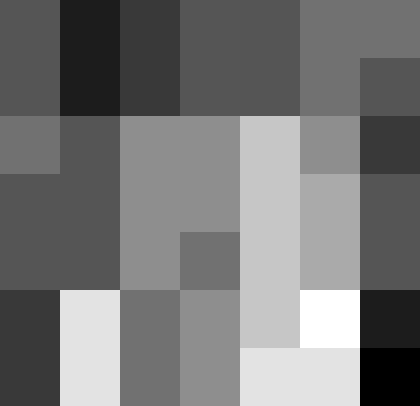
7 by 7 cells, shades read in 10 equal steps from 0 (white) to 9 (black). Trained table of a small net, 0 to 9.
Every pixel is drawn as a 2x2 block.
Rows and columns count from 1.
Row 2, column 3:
7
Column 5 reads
6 6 2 2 2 2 1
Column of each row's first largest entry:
2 2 7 1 1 7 7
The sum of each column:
43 36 36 33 21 21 47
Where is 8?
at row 1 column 2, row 2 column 2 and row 6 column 7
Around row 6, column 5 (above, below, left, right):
2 1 4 0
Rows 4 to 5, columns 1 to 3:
6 6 4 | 6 6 4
